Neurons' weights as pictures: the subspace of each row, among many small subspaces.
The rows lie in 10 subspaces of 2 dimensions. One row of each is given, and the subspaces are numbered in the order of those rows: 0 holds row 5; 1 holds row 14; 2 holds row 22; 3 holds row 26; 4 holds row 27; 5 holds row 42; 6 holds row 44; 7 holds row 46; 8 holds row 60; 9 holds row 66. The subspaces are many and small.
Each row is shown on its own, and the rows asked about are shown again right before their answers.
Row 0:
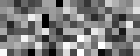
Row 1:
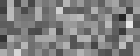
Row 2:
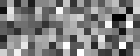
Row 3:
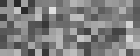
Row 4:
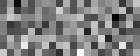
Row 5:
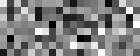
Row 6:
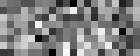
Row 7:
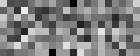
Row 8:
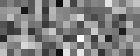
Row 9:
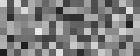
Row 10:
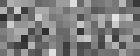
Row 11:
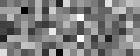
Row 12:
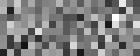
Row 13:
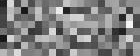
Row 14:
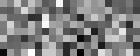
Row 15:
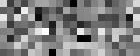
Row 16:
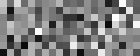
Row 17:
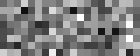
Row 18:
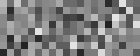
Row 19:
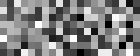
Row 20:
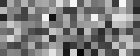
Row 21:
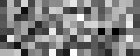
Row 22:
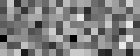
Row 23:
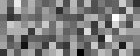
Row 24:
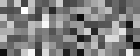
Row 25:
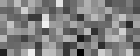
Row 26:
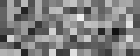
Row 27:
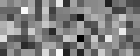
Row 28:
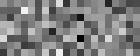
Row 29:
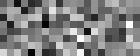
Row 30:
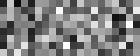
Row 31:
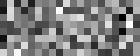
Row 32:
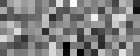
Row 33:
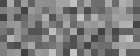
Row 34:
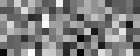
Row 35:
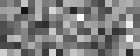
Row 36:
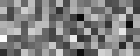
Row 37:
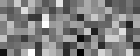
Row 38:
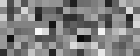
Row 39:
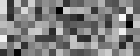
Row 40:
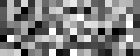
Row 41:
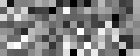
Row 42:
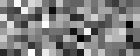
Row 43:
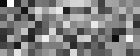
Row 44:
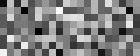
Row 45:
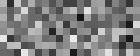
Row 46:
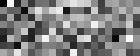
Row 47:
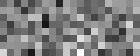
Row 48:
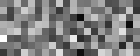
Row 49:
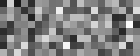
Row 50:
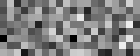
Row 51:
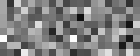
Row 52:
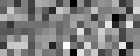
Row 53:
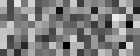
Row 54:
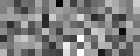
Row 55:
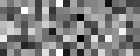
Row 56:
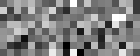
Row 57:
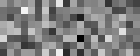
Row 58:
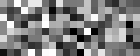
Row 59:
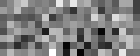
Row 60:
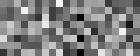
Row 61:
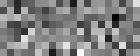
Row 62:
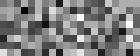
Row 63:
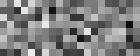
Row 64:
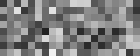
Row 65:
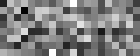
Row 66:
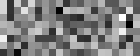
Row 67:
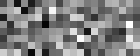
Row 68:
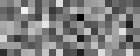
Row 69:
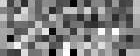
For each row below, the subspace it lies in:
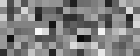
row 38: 0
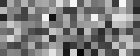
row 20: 2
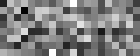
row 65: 6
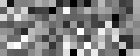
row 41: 7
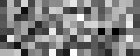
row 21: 3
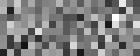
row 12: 0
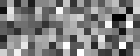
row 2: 9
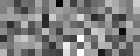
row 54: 8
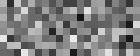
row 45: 2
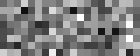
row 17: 8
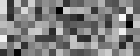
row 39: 9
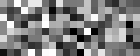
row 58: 5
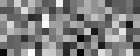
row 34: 1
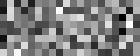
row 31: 9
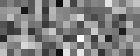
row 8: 4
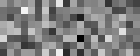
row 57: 4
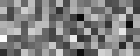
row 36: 3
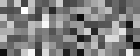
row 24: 1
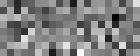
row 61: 6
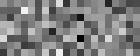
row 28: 4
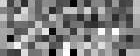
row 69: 3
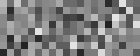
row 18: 0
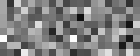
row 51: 2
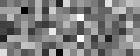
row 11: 4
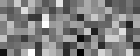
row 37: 1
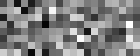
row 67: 5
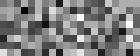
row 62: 8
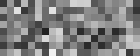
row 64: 5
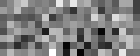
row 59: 8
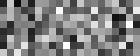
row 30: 7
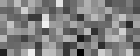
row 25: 1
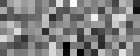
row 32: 3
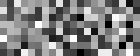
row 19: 2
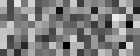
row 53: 7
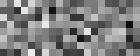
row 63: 5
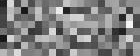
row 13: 9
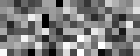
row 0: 1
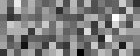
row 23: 6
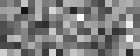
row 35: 8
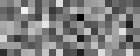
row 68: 8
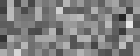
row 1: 9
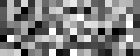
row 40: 3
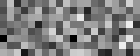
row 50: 2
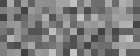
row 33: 2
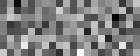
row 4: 6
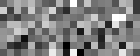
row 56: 9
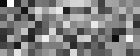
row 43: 7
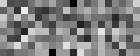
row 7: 6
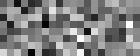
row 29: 5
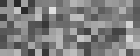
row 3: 5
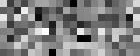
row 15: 0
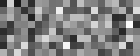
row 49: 7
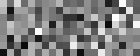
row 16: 0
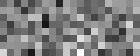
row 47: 1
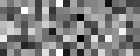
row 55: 4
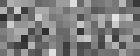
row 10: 0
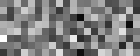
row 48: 3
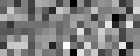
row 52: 7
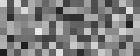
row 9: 6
